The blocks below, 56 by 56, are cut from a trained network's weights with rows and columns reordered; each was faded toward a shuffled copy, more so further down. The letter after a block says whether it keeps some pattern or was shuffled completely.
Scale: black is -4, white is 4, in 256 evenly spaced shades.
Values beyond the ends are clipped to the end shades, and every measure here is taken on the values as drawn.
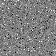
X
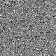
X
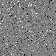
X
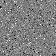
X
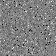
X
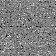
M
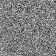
M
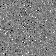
X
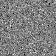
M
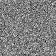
X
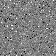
X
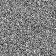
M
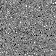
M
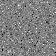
X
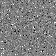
X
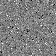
X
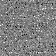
M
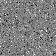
X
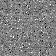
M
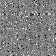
M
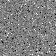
X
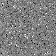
M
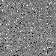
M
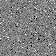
X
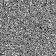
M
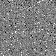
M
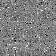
M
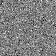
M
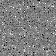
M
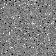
M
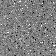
X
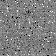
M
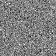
X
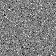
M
